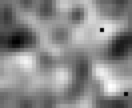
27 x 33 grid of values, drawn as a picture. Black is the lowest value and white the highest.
The field is mottled with small blotches. The bottom left is the smoothest part. Two lone cells stand out, each far lower than its neighbours. Neither half mirrors the other. There is no overall slope.
